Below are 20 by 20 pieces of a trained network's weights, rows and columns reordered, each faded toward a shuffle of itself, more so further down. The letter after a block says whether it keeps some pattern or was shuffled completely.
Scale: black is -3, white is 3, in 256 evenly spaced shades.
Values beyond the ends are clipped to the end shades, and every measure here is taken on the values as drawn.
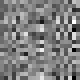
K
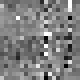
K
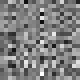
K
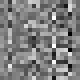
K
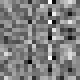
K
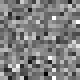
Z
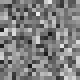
Z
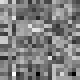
K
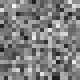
Z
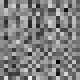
K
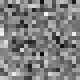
Z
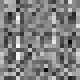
K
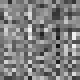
K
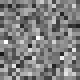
Z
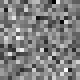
Z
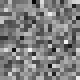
Z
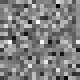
Z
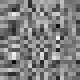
K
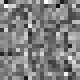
K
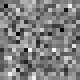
Z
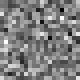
Z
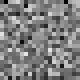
Z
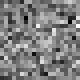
Z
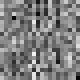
K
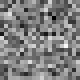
Z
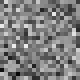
Z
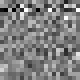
K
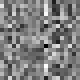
K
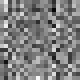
K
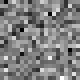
Z
